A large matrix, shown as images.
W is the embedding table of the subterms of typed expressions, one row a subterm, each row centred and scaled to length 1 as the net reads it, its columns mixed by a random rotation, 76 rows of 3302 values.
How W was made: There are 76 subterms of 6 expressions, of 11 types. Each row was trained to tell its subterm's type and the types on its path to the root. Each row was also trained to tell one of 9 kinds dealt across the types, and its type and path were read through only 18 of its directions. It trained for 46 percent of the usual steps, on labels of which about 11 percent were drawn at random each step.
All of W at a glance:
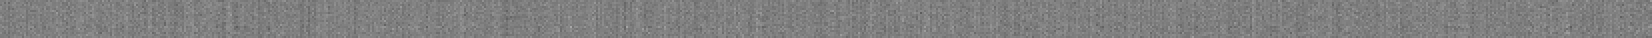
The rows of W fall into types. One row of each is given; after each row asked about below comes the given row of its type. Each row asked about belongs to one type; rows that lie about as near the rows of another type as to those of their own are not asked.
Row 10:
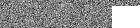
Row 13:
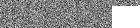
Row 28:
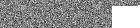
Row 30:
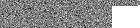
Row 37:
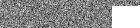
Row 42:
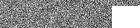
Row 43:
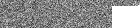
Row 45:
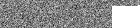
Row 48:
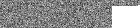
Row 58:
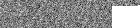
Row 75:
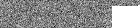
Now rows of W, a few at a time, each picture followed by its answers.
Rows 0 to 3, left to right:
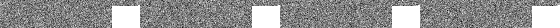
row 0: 45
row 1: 43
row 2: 10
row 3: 43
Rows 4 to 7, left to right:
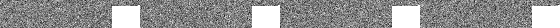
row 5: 37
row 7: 28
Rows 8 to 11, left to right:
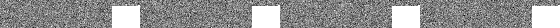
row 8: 58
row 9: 48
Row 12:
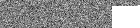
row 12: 43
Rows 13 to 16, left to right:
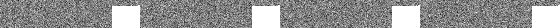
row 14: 28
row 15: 58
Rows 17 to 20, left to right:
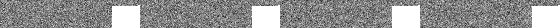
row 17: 48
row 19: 75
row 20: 75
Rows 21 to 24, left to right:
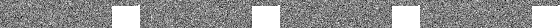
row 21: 10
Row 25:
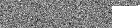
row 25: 58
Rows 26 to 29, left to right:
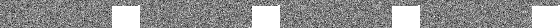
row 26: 48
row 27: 45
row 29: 75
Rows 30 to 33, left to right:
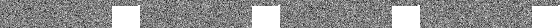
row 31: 75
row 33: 13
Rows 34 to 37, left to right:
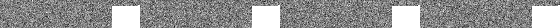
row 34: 37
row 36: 48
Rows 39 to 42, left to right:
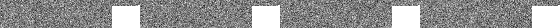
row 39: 37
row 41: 28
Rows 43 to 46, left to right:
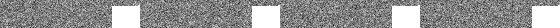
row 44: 75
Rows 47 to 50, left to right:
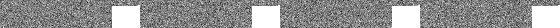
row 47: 48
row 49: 75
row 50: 75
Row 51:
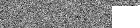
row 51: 43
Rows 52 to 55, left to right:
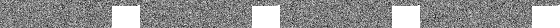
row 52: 48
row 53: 10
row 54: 28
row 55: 10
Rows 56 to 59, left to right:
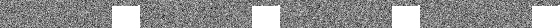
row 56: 48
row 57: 10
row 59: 37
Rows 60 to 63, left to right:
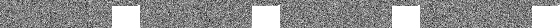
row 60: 48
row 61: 37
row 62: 45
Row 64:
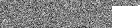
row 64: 43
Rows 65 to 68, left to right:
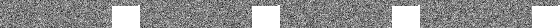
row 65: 75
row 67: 45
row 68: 13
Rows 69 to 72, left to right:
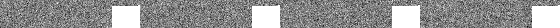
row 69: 45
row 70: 10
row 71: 58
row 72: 10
